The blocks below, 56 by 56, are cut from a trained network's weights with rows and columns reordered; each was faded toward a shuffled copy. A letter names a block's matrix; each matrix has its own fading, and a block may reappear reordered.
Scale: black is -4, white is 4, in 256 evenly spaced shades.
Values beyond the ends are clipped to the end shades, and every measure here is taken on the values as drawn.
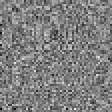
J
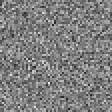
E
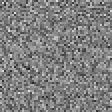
E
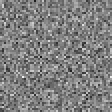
J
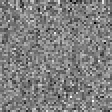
E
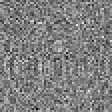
J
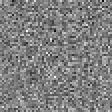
J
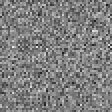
J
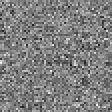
J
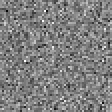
E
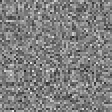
J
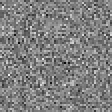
J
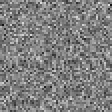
J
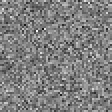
E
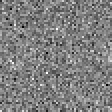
E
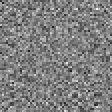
J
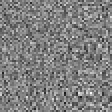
J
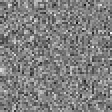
J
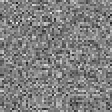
J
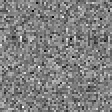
E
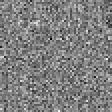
J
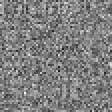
E
